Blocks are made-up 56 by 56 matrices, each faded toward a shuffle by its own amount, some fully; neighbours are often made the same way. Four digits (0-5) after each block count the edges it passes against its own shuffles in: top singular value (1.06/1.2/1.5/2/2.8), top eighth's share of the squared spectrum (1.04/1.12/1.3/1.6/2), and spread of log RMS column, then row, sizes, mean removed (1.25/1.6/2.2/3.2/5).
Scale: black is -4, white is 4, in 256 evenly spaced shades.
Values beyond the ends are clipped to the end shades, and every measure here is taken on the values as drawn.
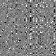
4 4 2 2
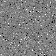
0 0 0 0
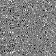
3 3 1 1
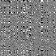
4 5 3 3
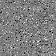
2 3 1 1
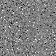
1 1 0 0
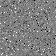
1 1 0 0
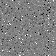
2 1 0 0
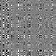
4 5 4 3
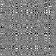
4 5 3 3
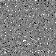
3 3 1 1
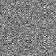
4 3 2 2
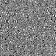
3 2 1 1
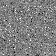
1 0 0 0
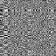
4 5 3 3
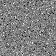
0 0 0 0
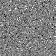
2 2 0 1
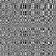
5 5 3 3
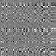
4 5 3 3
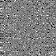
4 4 2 2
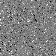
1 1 0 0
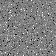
0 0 0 0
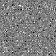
3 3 1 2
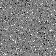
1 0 0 0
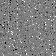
2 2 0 0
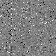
3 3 1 1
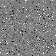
3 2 1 1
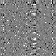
4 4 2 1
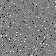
1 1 0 0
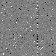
3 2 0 0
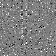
3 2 1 0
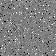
0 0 0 0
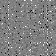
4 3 1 1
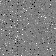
2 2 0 0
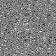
2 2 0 0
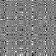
4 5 3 3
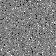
1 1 0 0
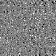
3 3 1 1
